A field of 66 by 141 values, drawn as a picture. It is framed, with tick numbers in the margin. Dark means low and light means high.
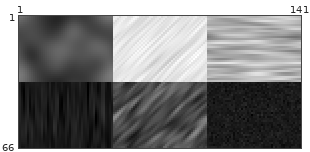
It is made of 2 by 3 panels. Panel 1,1: low, smooth. Panel 1,2: very high, slanting up to the right, faint in contrast. Panel 1,3: high, streaked across. Panel 2,1: very low, streaked downward, faint in contrast. Panel 2,2: low, slanting up to the right. Panel 2,3: very low, fine-grained, faint in contrast.
